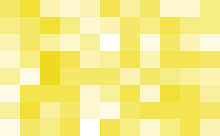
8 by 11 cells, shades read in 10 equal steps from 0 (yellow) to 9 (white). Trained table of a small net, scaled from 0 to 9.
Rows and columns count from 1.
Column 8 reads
3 4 8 6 3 7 2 7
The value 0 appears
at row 4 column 3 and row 5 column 3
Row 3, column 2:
3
